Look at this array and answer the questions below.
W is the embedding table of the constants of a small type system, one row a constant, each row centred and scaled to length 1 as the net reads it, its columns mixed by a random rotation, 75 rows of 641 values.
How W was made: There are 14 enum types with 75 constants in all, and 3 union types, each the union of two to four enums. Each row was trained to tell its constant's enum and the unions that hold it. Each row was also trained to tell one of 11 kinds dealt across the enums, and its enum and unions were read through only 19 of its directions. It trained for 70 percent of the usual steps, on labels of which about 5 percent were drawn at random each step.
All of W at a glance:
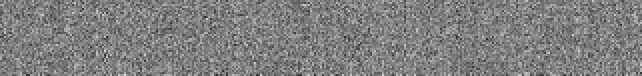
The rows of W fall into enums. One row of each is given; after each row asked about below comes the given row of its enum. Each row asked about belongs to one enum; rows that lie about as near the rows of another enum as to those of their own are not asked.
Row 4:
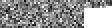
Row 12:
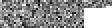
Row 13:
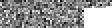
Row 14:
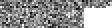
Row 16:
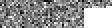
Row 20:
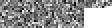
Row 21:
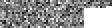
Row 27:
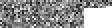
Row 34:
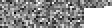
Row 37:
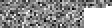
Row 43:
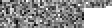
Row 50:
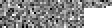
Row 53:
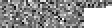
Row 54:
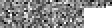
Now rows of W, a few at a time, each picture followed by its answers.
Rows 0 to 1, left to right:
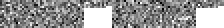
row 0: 43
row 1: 53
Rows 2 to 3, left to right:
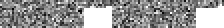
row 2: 13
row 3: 53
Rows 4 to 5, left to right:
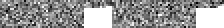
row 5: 12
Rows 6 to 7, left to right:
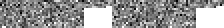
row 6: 16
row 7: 20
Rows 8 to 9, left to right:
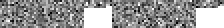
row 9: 27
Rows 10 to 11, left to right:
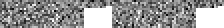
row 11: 53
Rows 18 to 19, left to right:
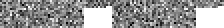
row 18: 43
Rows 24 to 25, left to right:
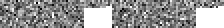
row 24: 4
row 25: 50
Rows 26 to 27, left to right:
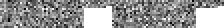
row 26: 12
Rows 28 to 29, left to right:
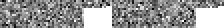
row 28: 50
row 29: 43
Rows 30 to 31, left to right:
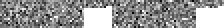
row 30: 43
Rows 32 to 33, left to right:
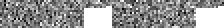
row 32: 16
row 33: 50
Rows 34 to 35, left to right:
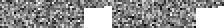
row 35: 4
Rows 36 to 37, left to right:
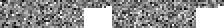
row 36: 50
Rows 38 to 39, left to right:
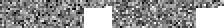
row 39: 27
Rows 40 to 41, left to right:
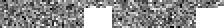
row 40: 13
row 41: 34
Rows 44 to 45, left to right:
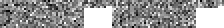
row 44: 4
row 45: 12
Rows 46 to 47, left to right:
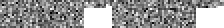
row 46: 54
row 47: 34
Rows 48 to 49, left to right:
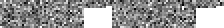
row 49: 34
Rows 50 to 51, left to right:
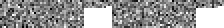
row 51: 16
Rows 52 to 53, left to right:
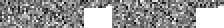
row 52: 16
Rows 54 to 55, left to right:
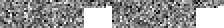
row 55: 16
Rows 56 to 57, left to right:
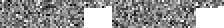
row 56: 43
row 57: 27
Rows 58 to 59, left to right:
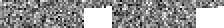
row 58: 12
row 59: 4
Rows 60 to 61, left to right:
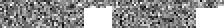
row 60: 13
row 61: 12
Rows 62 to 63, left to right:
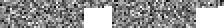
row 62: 20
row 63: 54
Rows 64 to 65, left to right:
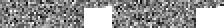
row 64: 53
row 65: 21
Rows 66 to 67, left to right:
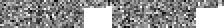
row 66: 54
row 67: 53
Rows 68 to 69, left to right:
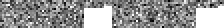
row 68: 34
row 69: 54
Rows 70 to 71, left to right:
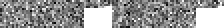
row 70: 34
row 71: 16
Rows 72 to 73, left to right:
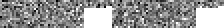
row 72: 54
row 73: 12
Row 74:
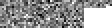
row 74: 54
